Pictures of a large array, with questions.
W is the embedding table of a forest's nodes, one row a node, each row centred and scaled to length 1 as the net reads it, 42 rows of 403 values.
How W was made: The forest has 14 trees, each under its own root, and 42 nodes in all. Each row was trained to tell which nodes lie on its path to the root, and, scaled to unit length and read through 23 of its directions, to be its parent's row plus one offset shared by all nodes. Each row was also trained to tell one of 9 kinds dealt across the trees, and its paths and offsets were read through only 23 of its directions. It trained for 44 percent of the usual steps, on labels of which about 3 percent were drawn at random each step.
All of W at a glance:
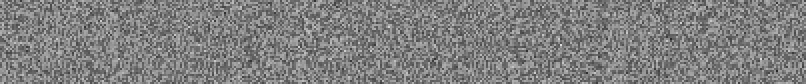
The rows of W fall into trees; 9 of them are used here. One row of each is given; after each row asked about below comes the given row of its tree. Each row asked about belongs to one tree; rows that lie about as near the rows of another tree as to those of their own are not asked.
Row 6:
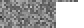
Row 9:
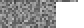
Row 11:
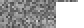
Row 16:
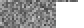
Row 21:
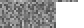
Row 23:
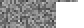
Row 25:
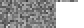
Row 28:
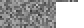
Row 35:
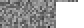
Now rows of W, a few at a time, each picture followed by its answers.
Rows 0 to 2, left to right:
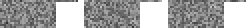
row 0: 9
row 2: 9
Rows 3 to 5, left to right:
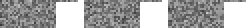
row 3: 11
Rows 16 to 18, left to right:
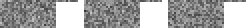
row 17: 21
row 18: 28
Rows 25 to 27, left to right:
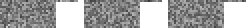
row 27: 28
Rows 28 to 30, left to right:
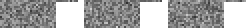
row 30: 21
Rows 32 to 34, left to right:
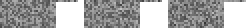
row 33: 11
